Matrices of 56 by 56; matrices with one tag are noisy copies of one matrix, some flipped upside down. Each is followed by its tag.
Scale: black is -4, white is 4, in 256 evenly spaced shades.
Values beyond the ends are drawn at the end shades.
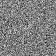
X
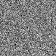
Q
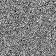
Q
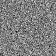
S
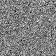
Q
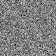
Q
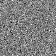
S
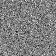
S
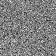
X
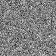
Q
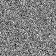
Q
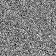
Q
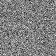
X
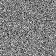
X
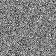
Q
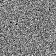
S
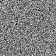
S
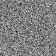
S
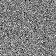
X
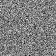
X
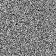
S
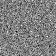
S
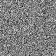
X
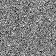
Q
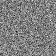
S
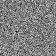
S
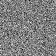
X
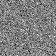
Q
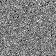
Q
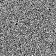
S
